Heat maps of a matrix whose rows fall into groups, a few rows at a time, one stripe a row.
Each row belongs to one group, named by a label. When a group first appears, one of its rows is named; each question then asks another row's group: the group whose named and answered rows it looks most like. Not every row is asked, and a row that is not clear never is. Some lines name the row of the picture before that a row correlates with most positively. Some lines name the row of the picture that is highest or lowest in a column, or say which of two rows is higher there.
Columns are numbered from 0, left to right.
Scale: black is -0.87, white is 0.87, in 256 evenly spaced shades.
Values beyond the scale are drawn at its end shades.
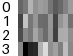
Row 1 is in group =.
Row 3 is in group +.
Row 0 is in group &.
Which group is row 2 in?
=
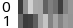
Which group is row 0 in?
&
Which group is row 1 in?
+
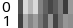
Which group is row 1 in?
=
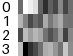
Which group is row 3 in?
+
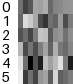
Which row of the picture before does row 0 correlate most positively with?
3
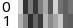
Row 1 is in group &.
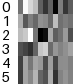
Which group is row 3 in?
+
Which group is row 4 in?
=
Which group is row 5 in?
=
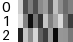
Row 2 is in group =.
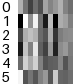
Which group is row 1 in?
=
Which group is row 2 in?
=
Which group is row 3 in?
=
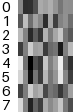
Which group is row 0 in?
+
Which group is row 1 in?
=
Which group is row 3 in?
&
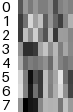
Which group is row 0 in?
=
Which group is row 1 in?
&
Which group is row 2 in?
=
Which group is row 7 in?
+
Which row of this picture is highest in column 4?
1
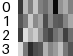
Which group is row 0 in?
=
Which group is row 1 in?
&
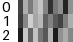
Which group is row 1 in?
&
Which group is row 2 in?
=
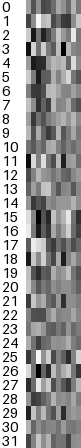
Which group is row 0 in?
+
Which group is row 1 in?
&
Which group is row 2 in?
+
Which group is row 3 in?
=
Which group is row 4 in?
+
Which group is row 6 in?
+
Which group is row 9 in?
+
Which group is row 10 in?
+
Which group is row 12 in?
&
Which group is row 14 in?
+
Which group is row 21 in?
=
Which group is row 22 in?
+
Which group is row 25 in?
&
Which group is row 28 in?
+
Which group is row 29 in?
=
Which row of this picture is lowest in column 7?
3
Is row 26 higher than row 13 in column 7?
Yes
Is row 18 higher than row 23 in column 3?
Yes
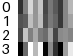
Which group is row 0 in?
&
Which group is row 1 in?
&
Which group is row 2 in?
=
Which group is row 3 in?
&
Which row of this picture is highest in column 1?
2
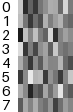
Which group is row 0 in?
+
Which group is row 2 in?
=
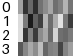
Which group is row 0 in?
+
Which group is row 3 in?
&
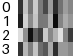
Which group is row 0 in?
=
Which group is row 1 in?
=
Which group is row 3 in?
=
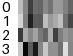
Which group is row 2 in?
=
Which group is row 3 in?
+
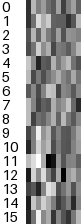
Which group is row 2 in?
=
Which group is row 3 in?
&
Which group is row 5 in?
+
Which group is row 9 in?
&
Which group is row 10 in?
&
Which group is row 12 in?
=
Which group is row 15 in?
&
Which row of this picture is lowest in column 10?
7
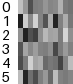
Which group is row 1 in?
=
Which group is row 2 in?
+
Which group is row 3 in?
=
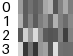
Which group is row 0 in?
+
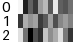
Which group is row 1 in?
=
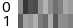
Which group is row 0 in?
+
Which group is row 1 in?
=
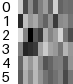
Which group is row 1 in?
=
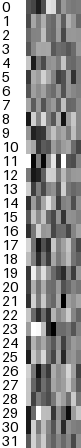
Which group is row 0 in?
+
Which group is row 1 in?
=
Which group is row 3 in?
&
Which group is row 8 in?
=
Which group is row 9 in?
+
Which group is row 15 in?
=
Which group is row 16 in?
&
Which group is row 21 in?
=
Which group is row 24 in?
=
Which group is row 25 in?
=
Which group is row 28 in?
+
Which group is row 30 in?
=
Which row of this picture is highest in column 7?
11
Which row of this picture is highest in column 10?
29
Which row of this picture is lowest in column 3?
11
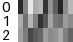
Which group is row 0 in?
&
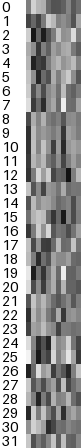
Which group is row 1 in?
+
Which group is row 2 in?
+
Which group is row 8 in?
=
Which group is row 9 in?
=
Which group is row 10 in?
=
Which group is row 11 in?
=
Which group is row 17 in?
+
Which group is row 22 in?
=
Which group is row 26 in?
&
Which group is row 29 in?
=
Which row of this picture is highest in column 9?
2
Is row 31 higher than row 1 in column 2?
Yes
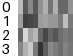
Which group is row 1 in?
+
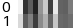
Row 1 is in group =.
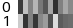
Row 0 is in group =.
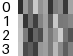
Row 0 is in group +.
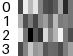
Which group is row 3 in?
&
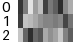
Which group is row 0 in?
&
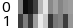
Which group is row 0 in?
+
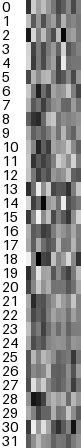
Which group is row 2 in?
=
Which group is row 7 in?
+
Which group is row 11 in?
+
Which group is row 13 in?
&
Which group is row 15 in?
&
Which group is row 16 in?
+
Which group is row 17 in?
+
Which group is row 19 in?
&
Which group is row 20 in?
&
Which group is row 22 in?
+
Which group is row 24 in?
+
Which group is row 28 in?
+
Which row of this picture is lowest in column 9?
30
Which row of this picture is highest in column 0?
18
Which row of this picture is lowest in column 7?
2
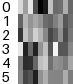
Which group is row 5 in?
+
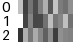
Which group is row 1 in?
+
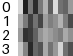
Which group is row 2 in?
+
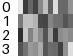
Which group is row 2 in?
=
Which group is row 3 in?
&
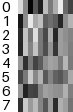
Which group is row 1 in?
&
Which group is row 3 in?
=
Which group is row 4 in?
+
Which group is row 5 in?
&
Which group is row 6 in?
+
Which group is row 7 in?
=
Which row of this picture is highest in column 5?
0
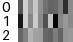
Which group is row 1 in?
=
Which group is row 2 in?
&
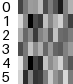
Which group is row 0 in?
&
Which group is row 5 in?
+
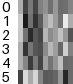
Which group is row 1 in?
+
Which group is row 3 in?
+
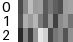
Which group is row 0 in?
&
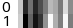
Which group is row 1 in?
+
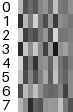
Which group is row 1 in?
=
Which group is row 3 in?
=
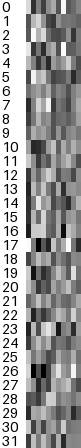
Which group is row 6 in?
&
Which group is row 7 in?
&
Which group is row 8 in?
&
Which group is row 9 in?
=
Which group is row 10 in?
+
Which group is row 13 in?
=
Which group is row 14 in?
&
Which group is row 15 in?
=
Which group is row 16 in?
=
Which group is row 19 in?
+
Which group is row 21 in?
&
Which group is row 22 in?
+
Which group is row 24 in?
&
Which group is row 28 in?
+
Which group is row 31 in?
=
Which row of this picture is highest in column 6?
26
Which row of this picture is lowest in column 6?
23
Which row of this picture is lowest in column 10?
17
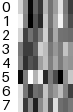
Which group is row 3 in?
+
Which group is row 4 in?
+
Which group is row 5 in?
&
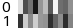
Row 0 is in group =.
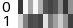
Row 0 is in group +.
